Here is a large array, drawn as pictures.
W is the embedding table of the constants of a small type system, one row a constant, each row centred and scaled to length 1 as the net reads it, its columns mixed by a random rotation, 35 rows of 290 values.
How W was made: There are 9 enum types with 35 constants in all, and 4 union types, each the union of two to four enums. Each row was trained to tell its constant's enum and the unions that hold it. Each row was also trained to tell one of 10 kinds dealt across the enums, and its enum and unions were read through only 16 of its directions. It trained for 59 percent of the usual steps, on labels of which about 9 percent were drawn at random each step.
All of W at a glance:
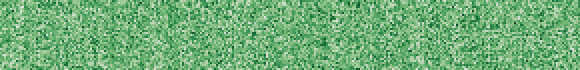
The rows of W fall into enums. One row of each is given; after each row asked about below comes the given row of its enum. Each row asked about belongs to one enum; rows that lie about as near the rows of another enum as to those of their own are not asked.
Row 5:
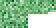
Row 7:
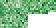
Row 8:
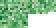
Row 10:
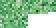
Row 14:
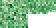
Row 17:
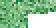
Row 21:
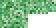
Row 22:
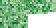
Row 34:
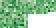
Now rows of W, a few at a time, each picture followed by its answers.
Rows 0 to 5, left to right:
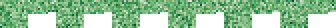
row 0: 34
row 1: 34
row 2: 34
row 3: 10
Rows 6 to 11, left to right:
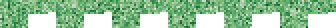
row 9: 5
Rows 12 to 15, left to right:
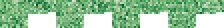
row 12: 22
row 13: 22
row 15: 10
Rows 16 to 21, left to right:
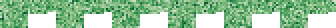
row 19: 22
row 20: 34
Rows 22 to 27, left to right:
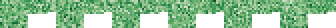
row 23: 10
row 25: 14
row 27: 14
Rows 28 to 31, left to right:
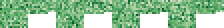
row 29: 22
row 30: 17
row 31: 14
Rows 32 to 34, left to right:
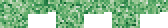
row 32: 14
